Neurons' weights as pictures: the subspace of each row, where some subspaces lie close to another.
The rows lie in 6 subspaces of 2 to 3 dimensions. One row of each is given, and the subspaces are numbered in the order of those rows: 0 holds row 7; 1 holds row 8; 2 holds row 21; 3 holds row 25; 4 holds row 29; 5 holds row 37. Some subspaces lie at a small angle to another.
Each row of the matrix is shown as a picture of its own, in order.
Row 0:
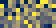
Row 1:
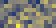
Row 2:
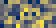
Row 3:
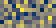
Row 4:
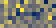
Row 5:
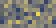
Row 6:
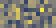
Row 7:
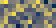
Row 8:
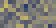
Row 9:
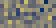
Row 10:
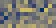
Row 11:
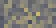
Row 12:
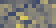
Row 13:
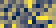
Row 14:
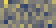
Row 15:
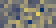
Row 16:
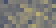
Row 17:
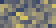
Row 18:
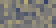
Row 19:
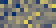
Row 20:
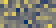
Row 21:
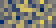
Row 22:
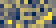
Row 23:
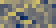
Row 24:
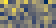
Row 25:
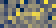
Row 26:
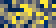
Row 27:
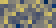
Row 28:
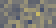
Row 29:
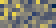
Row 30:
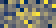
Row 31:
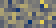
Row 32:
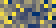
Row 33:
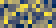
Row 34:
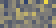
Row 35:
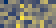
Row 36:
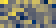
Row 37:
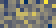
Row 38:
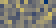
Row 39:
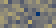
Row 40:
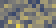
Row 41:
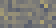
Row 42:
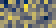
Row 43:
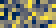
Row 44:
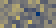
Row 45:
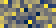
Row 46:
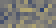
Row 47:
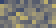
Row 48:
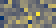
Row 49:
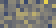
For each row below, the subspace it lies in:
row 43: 4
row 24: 1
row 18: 5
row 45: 4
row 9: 3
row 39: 5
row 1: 0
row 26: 2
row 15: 3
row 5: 5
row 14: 0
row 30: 5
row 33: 0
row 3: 2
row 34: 5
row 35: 1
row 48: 4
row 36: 1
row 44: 3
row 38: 0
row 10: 2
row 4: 3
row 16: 2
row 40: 0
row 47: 1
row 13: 4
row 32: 2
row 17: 1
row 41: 2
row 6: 3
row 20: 4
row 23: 1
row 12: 1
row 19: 4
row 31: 2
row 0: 4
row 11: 4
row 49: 5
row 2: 0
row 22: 0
